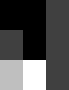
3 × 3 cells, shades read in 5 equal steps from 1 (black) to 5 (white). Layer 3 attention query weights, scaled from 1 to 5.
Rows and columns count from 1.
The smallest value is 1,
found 3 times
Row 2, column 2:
1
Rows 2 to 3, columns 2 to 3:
1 2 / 5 2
